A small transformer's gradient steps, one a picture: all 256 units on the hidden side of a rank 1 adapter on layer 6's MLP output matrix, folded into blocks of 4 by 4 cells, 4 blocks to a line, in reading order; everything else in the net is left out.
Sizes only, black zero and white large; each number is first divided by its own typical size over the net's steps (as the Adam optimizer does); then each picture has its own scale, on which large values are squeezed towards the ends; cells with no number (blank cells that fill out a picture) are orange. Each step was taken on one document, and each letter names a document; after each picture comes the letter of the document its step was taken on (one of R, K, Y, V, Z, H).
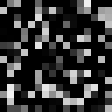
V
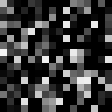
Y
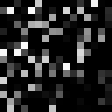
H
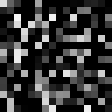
Y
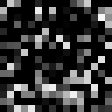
V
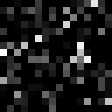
H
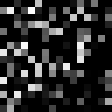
H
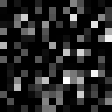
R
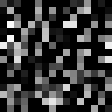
Y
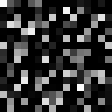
Y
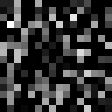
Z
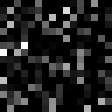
H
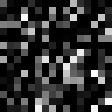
R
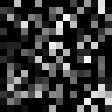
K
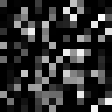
R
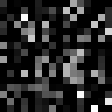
R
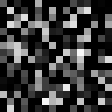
Y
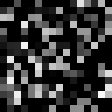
K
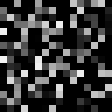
K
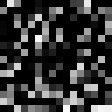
V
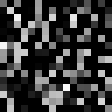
Y
